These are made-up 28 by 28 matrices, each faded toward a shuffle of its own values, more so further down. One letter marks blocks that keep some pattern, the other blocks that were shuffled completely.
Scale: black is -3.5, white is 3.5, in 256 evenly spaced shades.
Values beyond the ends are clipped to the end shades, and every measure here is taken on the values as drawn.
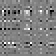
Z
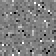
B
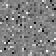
B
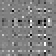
Z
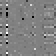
Z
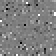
B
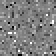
B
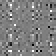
Z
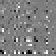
Z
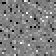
B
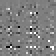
Z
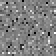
B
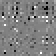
Z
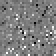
B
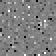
B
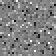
B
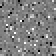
B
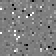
B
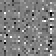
Z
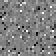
B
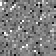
B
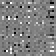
Z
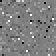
B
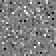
B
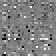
Z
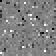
B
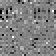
Z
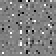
Z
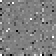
Z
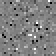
B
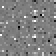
Z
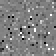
B
